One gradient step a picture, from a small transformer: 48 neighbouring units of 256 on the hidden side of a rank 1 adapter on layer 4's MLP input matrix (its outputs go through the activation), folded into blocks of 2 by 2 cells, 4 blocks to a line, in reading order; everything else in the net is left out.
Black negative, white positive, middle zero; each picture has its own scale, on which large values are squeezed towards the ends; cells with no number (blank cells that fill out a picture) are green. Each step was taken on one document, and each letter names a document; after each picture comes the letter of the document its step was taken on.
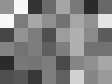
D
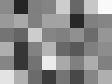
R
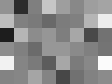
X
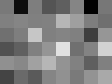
R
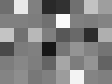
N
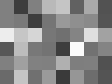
N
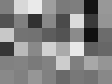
D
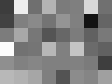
D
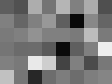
R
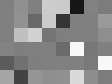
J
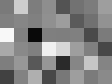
R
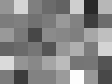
N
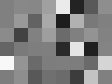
J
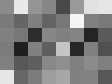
R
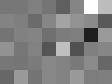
N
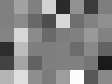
J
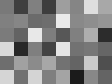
N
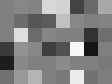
J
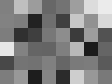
D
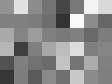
R
